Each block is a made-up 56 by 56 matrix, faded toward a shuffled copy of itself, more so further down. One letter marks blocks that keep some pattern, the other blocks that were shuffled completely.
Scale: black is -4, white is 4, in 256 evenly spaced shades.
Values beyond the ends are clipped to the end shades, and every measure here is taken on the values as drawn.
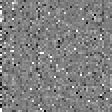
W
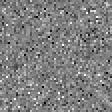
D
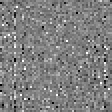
W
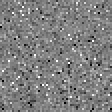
D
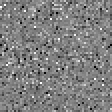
D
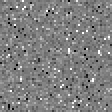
D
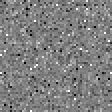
D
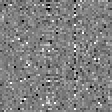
W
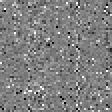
W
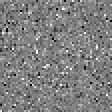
D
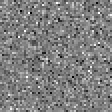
D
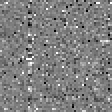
W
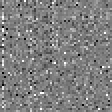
W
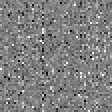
W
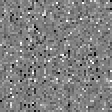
W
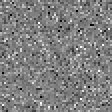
D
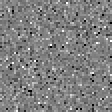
D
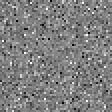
D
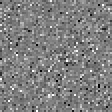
D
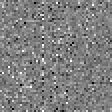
W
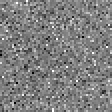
D
